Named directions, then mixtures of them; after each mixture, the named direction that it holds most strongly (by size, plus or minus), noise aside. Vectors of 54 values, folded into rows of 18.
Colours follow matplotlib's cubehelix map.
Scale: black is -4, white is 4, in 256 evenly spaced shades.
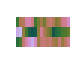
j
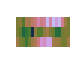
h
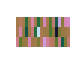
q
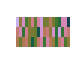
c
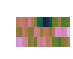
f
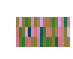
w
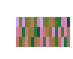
c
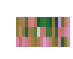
q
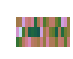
j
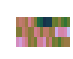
f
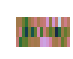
h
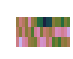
f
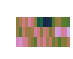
f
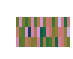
w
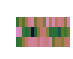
j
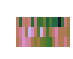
h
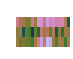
h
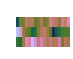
j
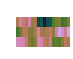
f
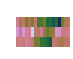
h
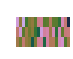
c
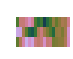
j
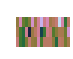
w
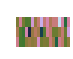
w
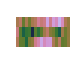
h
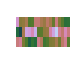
j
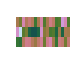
j
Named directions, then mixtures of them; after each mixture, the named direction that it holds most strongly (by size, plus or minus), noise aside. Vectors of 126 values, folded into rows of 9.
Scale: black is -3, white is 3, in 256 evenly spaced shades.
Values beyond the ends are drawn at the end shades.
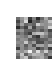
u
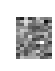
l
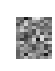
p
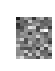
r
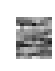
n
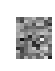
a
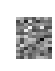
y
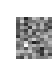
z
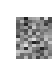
z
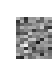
y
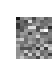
r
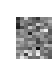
r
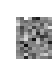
p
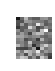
r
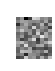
p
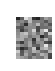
p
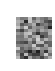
u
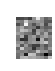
p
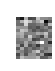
l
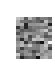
l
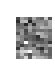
u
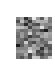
z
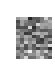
u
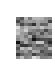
n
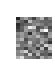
r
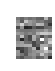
a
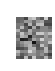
a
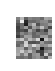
z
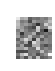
r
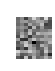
z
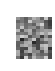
a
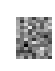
z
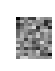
r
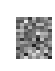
u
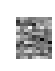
n
